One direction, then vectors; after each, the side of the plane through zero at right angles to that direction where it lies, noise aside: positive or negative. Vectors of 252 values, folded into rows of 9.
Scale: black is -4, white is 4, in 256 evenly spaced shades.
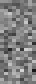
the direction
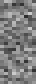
positive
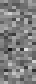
positive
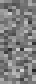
positive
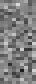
negative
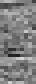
positive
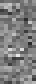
negative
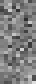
negative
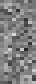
negative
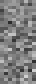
negative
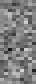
positive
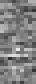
positive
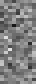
negative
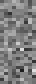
negative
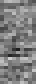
negative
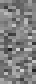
positive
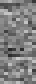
positive
